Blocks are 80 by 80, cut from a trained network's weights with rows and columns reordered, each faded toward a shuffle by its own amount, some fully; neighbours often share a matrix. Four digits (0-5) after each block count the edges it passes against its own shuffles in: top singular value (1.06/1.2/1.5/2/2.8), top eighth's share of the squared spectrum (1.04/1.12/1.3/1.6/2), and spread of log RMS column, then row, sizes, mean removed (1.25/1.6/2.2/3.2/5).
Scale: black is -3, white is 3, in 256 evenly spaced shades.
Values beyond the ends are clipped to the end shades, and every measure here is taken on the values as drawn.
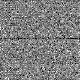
2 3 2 1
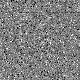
0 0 0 0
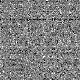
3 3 2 1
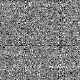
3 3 2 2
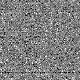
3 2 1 1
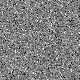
0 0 0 0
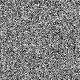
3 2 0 0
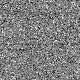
0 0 0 0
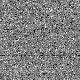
1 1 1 0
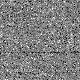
1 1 0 0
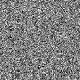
3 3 1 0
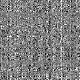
3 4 2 3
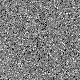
0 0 0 0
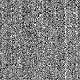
3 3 1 2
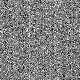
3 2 1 1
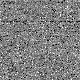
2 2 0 0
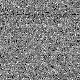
2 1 1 0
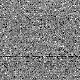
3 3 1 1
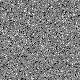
0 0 0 0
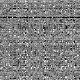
4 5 3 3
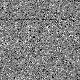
1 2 0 1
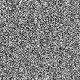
3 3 1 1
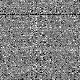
3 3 2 2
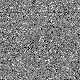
1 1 0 0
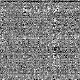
3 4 3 2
